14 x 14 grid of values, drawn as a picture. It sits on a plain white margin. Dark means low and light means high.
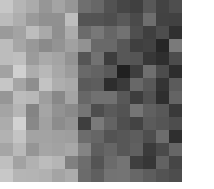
Average level on the scale: 50%. Slope: up to the left. Seam: vertical, 40% of the way across, the left part higher.
